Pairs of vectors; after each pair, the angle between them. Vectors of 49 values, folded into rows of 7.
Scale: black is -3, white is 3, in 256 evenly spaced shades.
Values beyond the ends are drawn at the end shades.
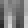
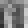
nearly parallel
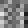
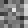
partly opposed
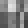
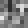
partly opposed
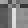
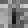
nearly opposite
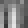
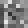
partly opposed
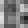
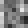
nearly parallel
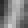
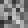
orthogonal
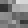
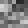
nearly opposite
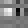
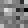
partly aligned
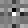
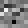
partly opposed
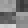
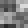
nearly opposite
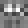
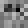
nearly opposite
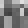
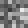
orthogonal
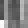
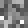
orthogonal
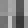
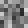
partly aligned
